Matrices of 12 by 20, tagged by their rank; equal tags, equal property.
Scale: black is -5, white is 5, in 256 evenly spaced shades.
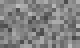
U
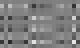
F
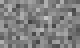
U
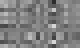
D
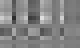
F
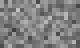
U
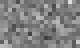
U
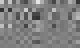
D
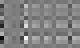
F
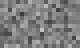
U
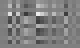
F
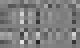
D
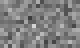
U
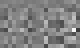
D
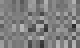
D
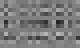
D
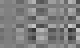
F
